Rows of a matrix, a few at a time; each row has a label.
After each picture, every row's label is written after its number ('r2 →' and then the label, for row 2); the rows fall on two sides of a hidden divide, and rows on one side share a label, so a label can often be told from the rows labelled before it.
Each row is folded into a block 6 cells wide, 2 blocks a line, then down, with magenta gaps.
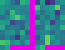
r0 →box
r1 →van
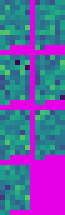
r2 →box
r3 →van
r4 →box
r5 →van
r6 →van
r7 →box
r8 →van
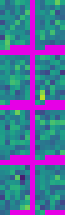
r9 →van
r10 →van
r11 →van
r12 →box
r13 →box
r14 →van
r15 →van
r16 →box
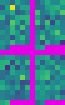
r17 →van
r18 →van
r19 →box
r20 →box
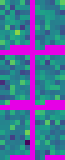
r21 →box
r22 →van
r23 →van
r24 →box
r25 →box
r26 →box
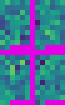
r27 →box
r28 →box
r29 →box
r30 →van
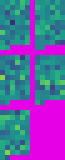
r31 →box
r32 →box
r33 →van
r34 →van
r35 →van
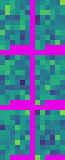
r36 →box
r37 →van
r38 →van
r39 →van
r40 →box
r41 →van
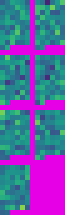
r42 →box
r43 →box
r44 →box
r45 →box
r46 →box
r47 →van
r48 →van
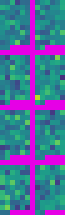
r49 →box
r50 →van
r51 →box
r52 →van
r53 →van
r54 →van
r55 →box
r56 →van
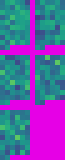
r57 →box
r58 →van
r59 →van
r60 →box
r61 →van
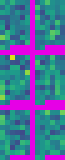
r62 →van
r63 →box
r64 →box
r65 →van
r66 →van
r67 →van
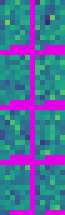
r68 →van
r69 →van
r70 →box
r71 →van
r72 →box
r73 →van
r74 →van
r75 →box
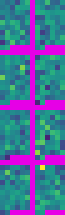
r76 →van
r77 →box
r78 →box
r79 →van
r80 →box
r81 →box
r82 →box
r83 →box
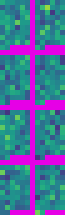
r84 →box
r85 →van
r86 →van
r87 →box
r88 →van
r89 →box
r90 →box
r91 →van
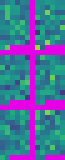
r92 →van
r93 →van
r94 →box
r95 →box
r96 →van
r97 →box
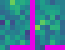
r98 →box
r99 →box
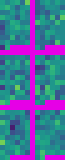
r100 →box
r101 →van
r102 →van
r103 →box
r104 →box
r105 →box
